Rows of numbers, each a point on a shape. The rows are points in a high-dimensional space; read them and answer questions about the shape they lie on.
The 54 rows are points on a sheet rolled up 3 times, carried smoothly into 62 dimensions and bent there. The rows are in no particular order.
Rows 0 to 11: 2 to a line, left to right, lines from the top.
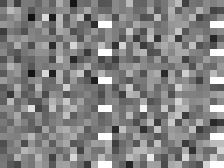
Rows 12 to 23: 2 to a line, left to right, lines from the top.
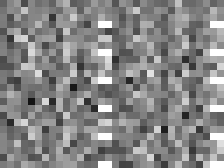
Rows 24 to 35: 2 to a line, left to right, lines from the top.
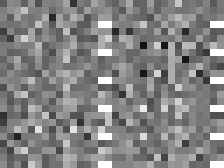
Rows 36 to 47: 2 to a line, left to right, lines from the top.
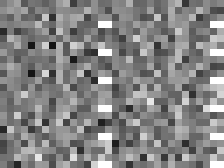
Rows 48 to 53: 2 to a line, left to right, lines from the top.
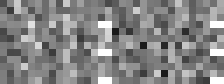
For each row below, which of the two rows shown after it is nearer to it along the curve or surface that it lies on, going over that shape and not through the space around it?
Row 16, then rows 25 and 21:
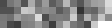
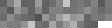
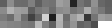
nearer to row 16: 21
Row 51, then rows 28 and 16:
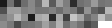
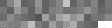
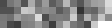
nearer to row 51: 16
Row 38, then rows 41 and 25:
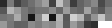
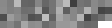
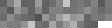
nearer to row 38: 41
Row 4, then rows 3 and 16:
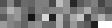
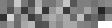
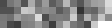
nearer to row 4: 3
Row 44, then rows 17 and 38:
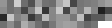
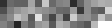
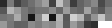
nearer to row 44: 38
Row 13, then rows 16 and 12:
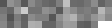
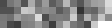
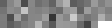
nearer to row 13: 12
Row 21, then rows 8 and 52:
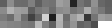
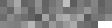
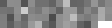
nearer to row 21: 8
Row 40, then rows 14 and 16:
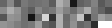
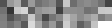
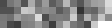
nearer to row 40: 16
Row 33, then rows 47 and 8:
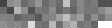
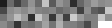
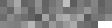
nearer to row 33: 8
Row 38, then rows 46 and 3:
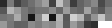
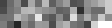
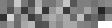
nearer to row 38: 46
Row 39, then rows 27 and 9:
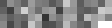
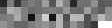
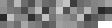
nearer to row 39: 27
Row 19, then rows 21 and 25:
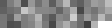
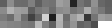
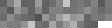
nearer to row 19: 21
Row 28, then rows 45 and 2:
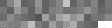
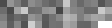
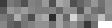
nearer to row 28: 45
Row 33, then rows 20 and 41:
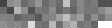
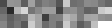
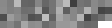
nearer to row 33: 41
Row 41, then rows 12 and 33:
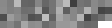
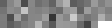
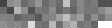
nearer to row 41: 33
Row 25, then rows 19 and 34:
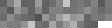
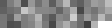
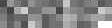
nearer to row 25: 34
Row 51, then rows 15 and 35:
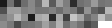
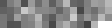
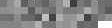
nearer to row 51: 15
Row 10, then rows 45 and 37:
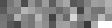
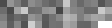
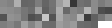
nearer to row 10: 45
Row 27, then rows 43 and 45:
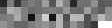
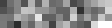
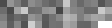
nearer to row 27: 43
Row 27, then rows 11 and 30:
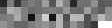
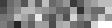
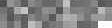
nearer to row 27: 11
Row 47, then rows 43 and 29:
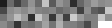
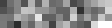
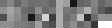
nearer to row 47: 43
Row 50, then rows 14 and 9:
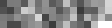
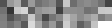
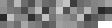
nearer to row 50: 14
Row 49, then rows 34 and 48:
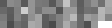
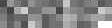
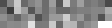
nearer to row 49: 34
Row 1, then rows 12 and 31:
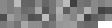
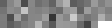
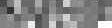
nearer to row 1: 31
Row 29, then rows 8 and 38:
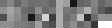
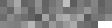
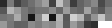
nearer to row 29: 38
